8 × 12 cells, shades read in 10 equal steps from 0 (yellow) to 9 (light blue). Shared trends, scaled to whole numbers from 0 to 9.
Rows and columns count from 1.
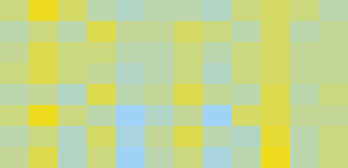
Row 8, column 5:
9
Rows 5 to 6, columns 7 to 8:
2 5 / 5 9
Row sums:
56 55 54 56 56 59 59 61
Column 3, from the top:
3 6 4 4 7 4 7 7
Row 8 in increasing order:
0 2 4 4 4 5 6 6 6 7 8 9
